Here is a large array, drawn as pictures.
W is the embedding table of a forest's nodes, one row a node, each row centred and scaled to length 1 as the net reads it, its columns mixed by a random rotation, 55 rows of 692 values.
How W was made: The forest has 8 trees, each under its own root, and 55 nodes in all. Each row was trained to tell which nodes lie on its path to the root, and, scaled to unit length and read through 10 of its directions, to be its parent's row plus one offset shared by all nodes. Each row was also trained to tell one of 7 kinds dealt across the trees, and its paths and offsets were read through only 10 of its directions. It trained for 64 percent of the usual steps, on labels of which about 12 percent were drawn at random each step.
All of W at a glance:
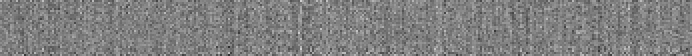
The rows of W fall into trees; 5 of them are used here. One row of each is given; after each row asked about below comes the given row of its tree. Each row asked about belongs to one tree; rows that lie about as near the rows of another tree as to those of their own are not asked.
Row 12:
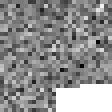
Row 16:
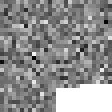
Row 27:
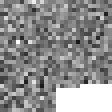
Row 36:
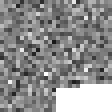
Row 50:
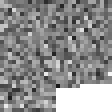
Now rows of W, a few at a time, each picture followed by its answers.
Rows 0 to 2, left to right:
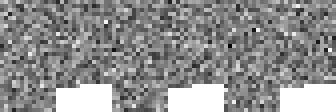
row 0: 50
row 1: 50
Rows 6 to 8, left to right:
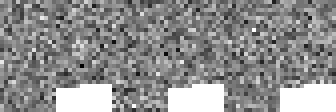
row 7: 12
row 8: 16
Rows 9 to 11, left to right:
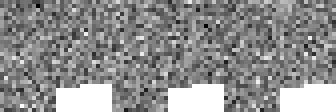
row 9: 12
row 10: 50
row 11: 16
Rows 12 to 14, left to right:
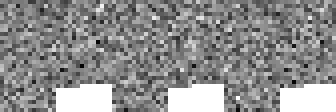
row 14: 12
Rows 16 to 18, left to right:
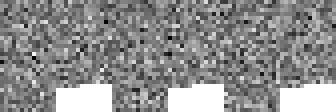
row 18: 16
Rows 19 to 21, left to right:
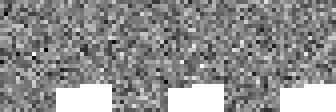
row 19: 16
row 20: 12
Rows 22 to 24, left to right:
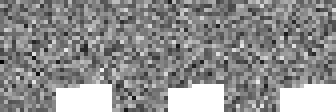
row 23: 50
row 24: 16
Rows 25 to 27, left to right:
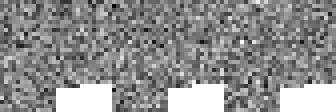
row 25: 12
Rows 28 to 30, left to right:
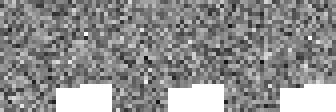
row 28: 12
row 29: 16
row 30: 16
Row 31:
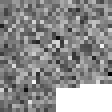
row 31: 16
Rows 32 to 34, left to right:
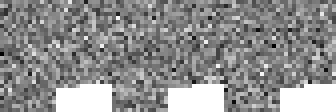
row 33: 27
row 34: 12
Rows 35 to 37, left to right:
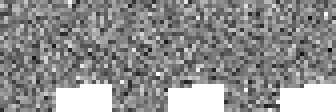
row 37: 27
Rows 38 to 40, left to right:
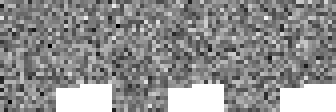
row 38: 12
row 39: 16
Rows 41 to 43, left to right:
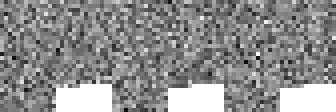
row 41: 27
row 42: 50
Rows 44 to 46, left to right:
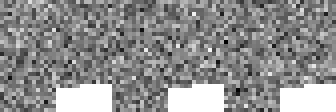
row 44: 27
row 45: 36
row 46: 12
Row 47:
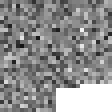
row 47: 12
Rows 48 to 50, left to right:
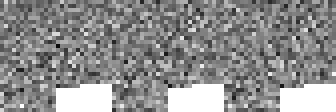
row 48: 50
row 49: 50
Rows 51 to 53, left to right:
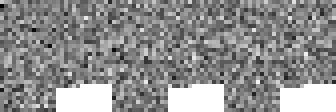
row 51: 12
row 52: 16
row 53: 16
